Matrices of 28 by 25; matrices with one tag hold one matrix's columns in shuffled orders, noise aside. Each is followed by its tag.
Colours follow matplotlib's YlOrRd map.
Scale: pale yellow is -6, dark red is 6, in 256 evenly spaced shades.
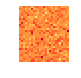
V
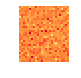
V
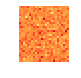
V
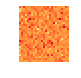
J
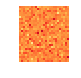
V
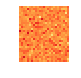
V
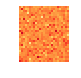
V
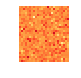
V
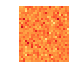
J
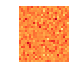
J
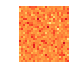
J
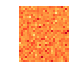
V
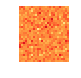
J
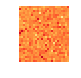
V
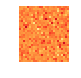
J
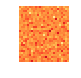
V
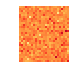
V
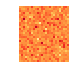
J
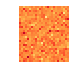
V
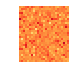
J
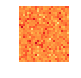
J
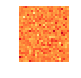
V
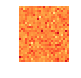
V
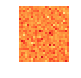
V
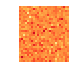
V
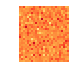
J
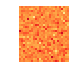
V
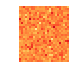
J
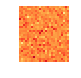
V
